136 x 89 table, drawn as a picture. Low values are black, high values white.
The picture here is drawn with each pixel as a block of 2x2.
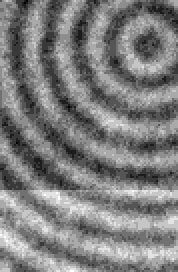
A horizontal seam about 70% of the way down splits the table, and the bottom part is higher. The halves do not mirror each other. On average the colour sits 50% of the way up the scale. Concentric rings centre on the top right.
